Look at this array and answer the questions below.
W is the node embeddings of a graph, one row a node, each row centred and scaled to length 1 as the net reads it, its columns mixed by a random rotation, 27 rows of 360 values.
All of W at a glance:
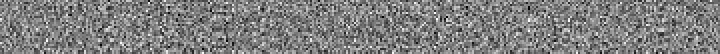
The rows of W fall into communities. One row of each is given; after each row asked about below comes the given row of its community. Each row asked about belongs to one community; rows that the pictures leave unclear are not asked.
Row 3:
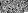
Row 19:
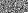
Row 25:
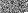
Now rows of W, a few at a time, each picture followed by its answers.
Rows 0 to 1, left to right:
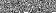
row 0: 25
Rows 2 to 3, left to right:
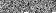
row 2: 25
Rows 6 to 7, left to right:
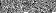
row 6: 3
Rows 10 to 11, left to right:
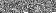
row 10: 25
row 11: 19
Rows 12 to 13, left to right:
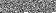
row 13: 19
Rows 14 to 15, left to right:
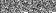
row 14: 3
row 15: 25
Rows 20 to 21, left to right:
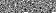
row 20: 19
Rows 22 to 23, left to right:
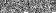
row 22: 3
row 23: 3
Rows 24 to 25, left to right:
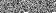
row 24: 19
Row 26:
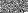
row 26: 25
